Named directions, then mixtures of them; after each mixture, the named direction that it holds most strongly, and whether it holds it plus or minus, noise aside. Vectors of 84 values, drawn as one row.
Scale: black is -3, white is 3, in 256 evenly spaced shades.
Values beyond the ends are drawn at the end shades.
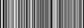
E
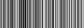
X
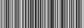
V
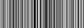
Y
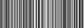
Y, minus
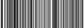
E, minus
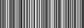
V, minus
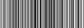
Y, plus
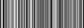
E, plus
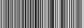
V, plus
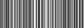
Y, minus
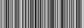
V, plus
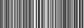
Y, minus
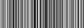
Y, plus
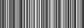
V, minus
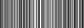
Y, minus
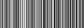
X, minus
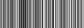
X, plus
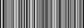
E, plus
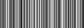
V, minus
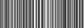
Y, minus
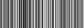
X, plus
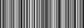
V, minus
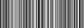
Y, minus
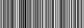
X, plus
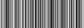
V, plus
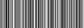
V, plus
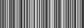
V, minus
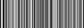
E, plus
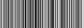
V, plus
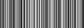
V, minus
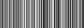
X, minus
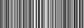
Y, minus
